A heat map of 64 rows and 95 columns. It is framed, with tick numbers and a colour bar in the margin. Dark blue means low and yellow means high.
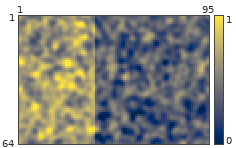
Ninth with the lowest average: bottom right. Stripes: none. Seam: vertical, 40% of the way across, the left part higher. Grain: blotchy.
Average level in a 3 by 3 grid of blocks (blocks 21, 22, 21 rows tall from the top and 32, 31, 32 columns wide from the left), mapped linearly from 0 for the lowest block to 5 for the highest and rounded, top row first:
4 1 1
5 2 1
5 1 0
